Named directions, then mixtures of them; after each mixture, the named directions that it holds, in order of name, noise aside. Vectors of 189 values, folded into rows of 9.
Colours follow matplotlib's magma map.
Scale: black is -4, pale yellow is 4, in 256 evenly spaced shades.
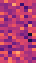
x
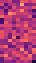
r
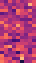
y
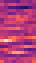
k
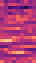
k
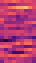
k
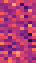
x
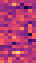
k, x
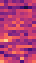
k, y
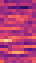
k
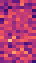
k, r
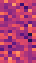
x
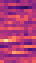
k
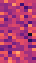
x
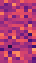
r, x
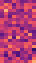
r, x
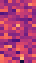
y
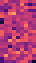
r, y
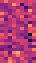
x
